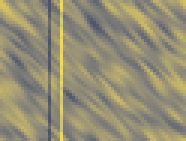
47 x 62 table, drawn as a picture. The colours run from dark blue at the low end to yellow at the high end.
On average the colour sits 60% of the way up the scale. The ninth with the lowest average is the top middle. There is no overall slope. Columns 17 and 21 stand out from the rest.
